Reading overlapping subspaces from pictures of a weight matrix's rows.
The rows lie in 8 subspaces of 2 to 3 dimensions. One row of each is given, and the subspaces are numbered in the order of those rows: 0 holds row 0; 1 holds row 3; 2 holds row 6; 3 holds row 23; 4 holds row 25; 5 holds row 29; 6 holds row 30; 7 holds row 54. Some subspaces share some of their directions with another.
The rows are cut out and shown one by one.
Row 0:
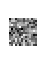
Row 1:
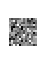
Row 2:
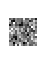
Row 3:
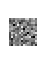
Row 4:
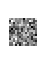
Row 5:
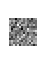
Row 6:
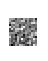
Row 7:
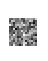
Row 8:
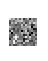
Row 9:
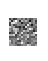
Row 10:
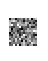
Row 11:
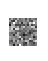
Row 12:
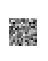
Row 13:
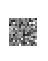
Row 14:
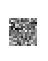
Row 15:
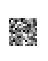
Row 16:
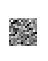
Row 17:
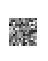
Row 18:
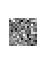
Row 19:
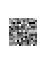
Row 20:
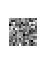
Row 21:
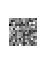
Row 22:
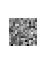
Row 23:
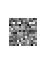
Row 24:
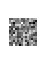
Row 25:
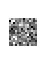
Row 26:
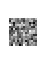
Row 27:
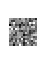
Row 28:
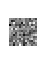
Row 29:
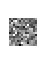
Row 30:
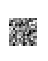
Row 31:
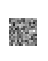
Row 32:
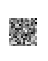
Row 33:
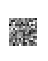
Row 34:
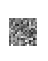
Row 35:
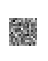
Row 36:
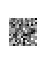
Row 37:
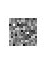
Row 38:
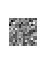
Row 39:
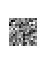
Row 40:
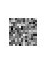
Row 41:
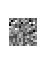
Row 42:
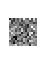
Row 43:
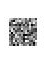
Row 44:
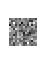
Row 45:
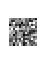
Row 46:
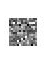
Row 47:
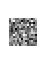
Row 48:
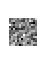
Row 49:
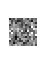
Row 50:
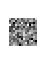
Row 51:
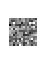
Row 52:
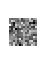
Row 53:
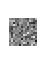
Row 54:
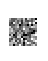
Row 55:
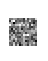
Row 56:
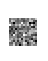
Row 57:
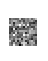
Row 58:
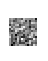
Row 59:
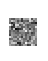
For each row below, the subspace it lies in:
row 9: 5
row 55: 4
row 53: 1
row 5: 0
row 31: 1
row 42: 4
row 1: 0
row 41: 5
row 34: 2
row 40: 0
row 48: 2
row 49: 4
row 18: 6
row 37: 1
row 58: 2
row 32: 7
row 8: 4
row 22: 2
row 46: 3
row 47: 6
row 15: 3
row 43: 4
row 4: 4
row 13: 1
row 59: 7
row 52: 7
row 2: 4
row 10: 0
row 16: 5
